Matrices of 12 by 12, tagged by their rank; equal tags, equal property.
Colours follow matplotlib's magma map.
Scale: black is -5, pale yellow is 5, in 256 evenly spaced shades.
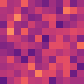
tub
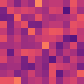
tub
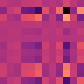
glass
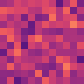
tub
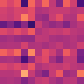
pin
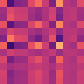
glass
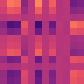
glass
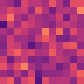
tub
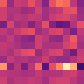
pin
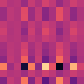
glass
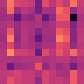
pin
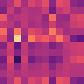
pin
